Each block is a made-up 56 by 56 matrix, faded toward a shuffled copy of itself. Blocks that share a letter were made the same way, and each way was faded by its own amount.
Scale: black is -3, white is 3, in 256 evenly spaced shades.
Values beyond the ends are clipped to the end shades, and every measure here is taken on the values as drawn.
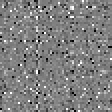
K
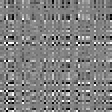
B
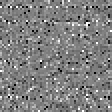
K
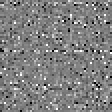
K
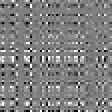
B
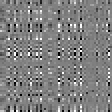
B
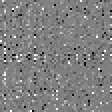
K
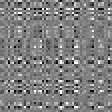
B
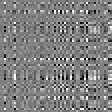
B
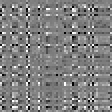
B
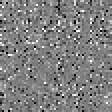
K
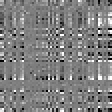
B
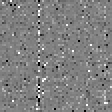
K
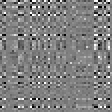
B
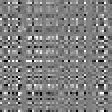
B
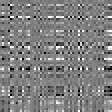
B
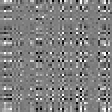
B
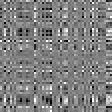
B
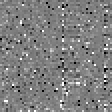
K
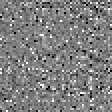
K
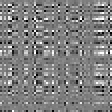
B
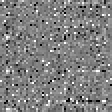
K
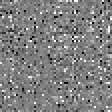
K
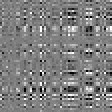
B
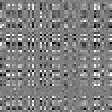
B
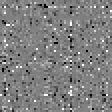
K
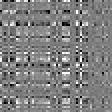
B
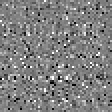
K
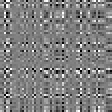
B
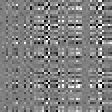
B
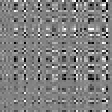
B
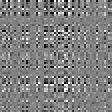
B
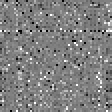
K
